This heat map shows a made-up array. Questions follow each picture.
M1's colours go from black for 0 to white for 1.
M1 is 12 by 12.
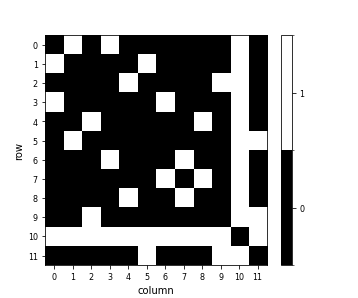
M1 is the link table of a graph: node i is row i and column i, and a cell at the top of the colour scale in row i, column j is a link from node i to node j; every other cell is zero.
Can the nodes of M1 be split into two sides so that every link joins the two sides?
no
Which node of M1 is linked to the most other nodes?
node 10
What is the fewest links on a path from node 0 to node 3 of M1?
1
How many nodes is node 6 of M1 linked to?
3
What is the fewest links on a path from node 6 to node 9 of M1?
2
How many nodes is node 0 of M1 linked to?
3
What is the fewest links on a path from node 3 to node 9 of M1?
2
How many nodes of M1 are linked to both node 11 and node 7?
1
